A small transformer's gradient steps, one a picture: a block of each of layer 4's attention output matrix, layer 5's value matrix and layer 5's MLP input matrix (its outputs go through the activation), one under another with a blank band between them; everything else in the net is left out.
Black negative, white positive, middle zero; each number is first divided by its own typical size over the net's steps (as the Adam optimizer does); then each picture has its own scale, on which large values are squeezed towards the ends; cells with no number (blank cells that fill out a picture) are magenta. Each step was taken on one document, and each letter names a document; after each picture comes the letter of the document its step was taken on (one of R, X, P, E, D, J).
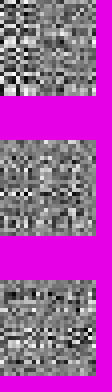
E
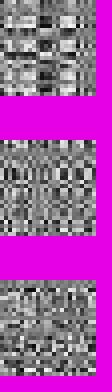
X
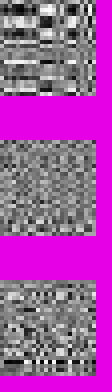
X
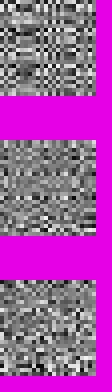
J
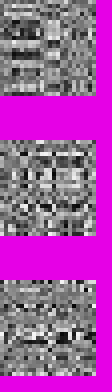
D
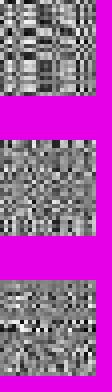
X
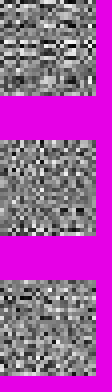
E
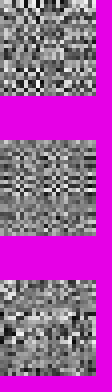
J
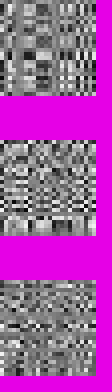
X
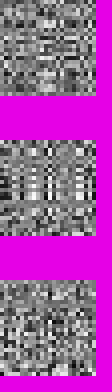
J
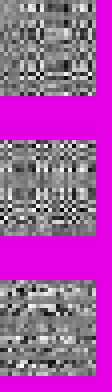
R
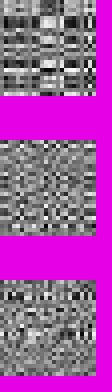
E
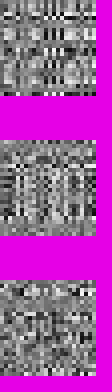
J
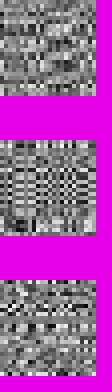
R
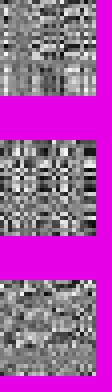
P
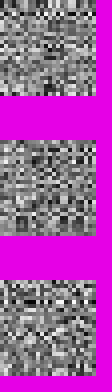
D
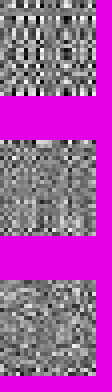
P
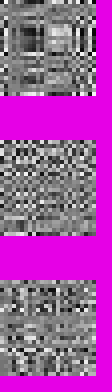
R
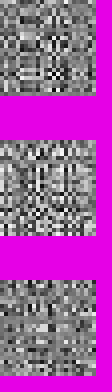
R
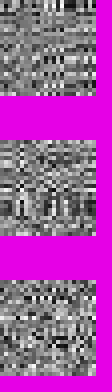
D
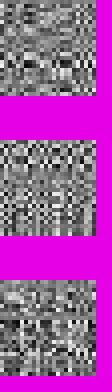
X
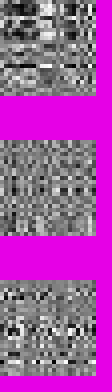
E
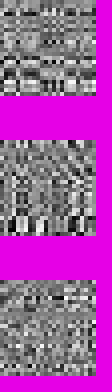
E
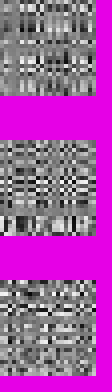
R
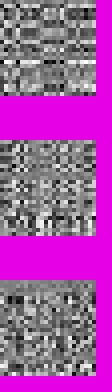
E
